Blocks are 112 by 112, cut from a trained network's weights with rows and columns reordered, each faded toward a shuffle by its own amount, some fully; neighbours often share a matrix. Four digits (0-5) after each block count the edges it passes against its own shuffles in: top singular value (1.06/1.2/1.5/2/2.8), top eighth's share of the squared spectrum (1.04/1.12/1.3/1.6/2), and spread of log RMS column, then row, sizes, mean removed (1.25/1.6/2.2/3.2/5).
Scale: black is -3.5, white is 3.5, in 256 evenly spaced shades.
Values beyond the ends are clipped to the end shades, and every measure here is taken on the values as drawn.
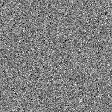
2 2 0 0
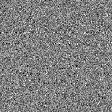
3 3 1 2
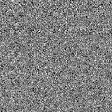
3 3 1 2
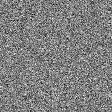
2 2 0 0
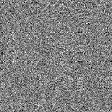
4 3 1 2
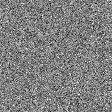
2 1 0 0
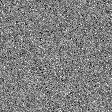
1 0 0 0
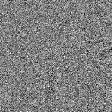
3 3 1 1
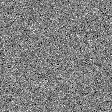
0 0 0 0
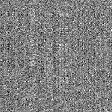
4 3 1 2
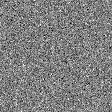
1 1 0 0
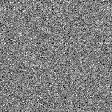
3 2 0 1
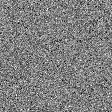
0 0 0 0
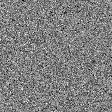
0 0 0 0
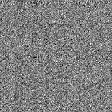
3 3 0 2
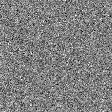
2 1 0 0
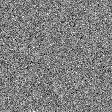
0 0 0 0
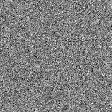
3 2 0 1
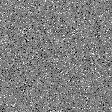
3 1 0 0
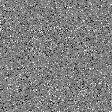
3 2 0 2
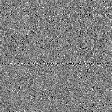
3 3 1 2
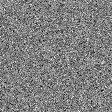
0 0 0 0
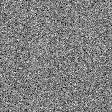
1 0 0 0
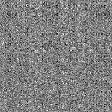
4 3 1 2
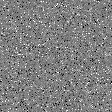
1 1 0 0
